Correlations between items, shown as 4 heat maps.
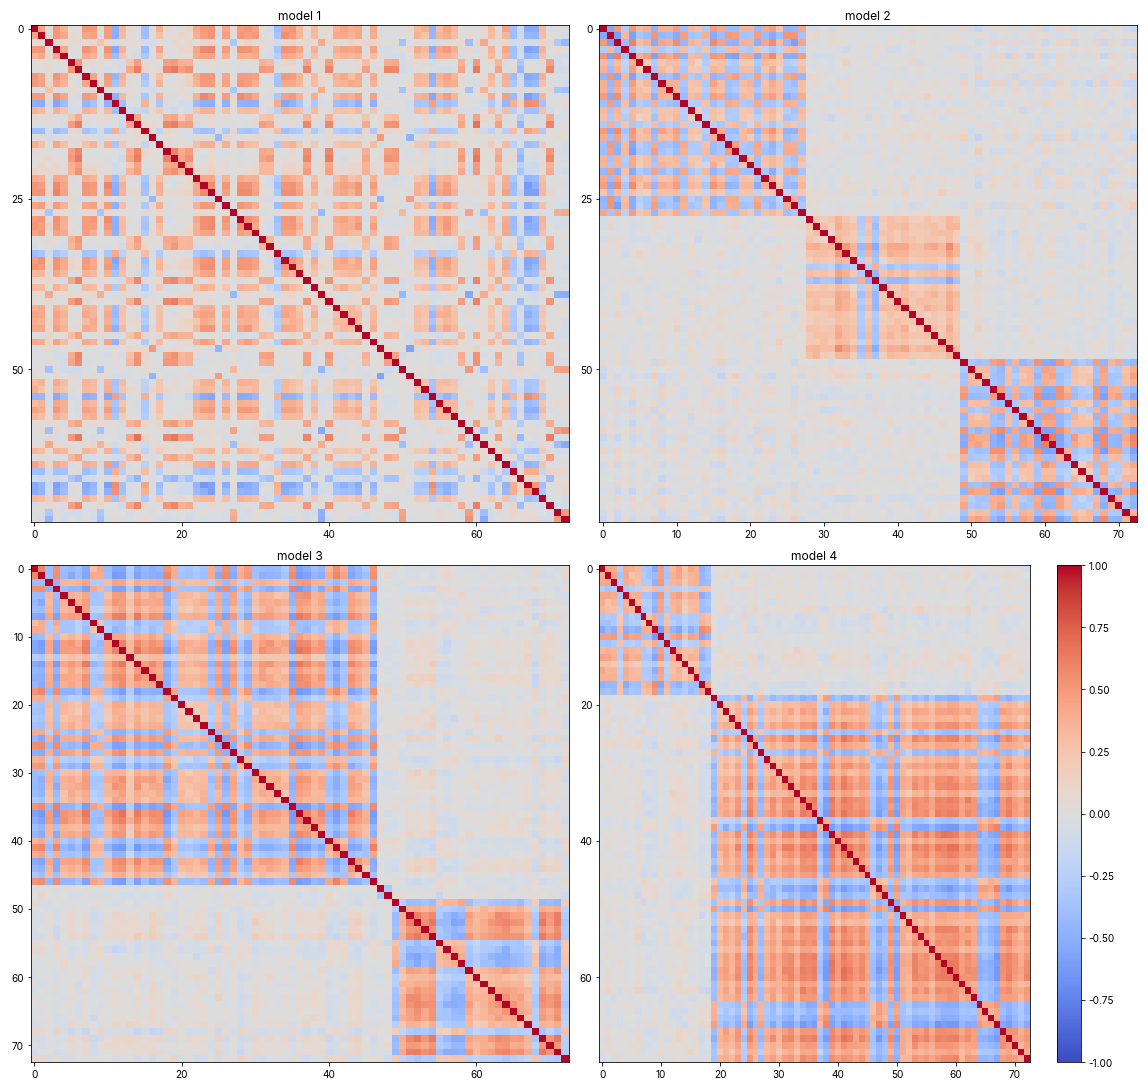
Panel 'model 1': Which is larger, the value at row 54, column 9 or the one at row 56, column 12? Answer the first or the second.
the second
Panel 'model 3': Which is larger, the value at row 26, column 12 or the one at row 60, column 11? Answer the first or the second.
the second
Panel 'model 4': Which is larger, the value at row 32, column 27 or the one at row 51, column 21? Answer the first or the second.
the second
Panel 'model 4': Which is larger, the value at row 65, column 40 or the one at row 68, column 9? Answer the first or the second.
the second
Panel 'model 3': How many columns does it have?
73
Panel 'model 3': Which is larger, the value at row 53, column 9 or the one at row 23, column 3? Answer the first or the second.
the first
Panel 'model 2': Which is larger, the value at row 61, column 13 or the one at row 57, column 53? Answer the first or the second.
the first
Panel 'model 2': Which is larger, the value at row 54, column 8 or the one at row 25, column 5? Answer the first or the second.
the first
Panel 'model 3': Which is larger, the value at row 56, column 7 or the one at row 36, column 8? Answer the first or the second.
the first
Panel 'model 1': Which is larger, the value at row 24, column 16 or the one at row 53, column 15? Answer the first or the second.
the first
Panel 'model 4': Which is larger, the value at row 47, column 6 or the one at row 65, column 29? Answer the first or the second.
the first
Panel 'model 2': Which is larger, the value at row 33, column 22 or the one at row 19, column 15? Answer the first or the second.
the second
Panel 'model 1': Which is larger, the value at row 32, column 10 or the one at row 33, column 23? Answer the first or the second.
the first
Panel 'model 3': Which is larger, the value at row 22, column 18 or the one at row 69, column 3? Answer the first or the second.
the second
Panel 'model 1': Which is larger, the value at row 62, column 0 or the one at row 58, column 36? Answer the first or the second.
the first
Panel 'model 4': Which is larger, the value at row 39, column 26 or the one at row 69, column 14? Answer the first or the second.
the first
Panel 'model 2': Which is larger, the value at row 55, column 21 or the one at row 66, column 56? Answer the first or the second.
the first
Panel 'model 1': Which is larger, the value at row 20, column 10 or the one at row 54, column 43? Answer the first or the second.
the first
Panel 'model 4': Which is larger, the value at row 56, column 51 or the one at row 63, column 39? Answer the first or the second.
the second
